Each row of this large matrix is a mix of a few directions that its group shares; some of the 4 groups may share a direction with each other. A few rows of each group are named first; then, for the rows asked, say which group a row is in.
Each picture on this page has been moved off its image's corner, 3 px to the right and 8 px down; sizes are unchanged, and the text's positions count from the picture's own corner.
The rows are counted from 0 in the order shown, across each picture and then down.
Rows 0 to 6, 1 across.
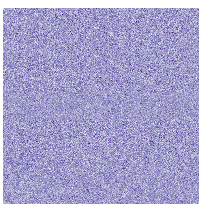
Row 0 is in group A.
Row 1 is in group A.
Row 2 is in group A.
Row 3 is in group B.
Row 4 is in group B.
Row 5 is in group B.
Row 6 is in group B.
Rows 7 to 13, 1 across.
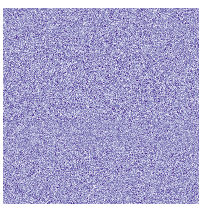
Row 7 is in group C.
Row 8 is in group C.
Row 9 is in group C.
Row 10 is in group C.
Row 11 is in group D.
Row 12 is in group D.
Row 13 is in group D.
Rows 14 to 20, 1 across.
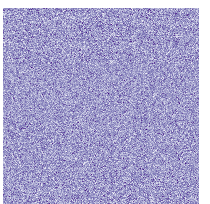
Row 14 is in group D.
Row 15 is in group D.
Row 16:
B
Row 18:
B
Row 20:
B
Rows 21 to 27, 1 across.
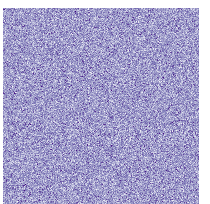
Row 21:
A
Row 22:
C
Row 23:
B
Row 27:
A
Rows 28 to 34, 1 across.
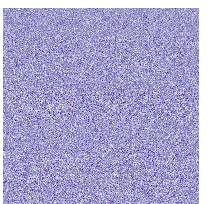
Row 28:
B
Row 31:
C
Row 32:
A
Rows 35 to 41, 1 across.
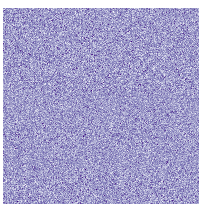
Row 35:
A
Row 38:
C
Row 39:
C
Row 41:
A
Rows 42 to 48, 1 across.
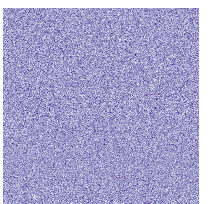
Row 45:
B
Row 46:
A
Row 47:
D
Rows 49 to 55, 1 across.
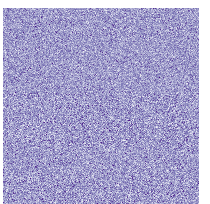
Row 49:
B
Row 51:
B
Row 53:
B
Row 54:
C
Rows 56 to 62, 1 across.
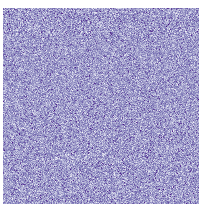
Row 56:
D
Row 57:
B
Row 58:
A
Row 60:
B
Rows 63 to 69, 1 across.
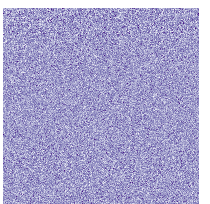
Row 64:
A
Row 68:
B
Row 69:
D
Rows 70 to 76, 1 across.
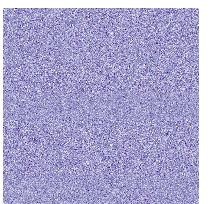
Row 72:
C
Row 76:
C
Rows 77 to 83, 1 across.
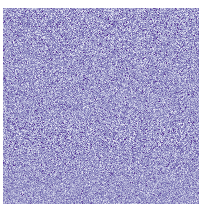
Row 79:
C
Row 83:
D
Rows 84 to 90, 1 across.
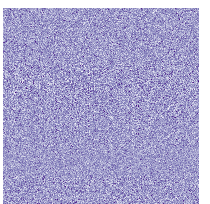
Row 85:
A
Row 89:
B
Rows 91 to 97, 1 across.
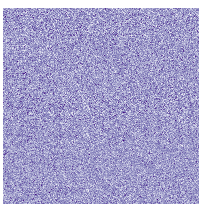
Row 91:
D
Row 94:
B
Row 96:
A
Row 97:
B
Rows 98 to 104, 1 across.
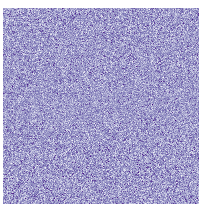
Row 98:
A
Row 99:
B
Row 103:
C
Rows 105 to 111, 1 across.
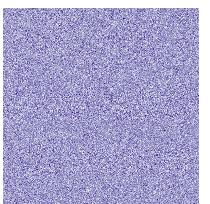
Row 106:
C
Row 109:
C
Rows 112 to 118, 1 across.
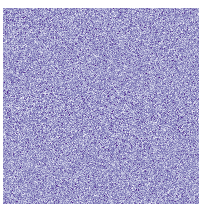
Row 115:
B
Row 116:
C
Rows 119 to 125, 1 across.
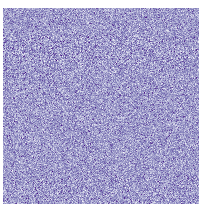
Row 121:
A
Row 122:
C
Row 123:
D
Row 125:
C
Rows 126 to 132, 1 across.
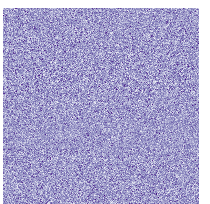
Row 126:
D
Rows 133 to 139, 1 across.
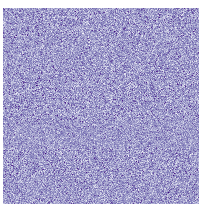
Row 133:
C
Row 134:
D
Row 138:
D
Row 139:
D
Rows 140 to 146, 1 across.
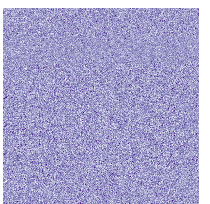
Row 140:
A
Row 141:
B
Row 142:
D
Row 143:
A
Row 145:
D
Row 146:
A
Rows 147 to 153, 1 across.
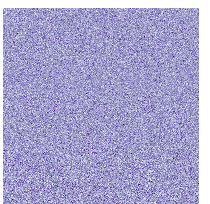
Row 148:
C
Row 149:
B
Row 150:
D
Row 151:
B
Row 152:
D
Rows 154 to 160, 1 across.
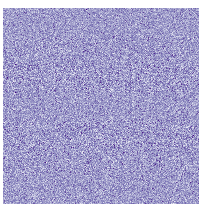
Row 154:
D
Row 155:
C
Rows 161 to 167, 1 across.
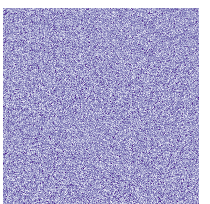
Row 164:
A
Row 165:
B
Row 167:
B
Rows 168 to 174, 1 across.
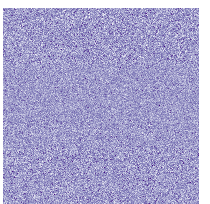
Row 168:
D
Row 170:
C
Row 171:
B
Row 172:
A
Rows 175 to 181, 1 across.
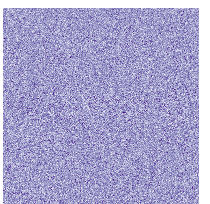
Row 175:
B
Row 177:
D
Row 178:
B
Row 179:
B
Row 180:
B
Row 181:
A
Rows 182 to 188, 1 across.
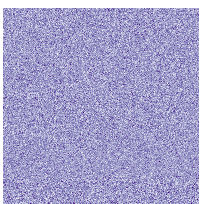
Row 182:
C
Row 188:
D
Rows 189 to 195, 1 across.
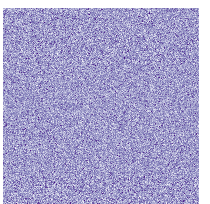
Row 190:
C
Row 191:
B
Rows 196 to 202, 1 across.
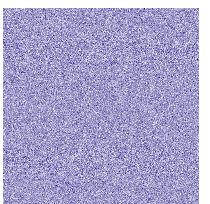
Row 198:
B
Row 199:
A
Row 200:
C
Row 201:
A
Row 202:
D
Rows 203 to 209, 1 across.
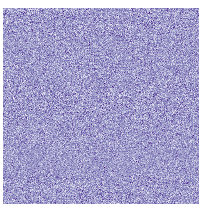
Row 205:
D
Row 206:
C
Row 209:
D
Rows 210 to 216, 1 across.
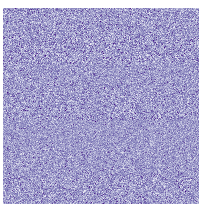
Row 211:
C
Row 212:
D
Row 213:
B
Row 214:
B
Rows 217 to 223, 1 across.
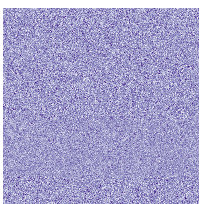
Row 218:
C
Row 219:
C
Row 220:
A
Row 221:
B
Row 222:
B
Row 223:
B
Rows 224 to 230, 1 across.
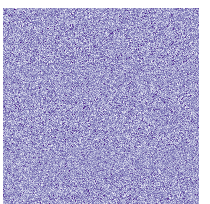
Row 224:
D
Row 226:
B
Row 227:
C
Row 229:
B
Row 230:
B
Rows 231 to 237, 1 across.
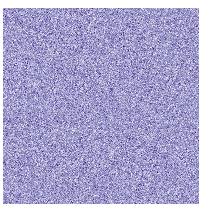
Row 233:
D
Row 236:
C
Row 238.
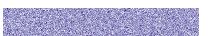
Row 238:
B
